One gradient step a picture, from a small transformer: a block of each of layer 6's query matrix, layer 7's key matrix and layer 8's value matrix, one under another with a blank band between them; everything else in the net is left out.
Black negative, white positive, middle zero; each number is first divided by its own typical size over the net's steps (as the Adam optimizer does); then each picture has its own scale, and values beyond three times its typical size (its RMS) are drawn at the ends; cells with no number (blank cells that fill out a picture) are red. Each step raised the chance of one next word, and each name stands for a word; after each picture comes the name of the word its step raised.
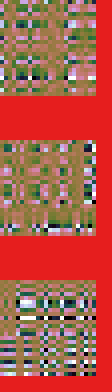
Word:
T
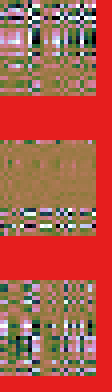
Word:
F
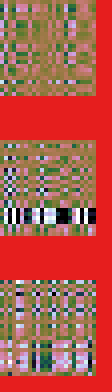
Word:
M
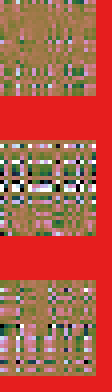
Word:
F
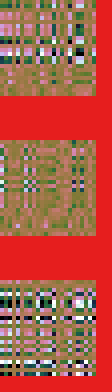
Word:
T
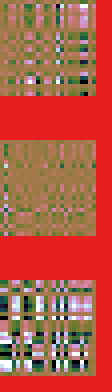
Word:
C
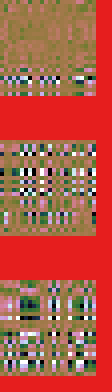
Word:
C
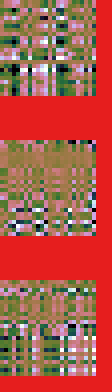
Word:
F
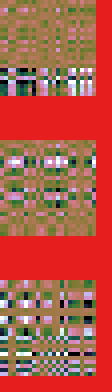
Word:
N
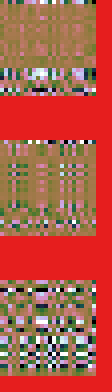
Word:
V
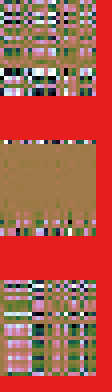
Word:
M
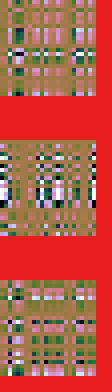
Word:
N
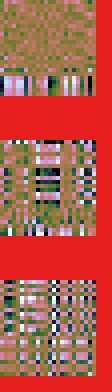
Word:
M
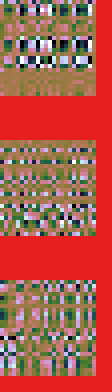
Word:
V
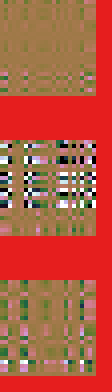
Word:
C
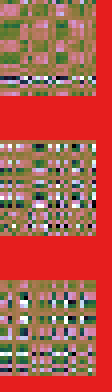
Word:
N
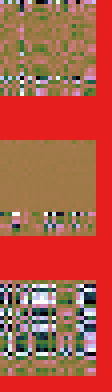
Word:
F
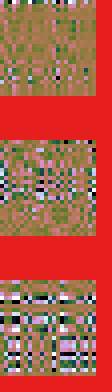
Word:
N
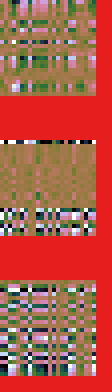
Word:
V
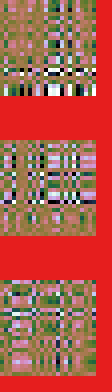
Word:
M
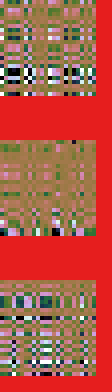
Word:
T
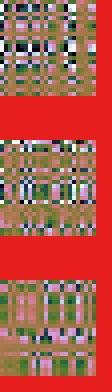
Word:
V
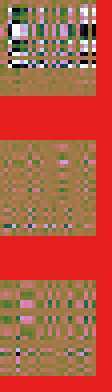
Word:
N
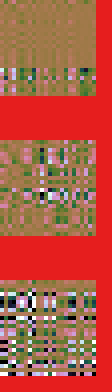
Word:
T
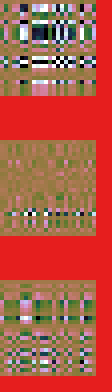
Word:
N
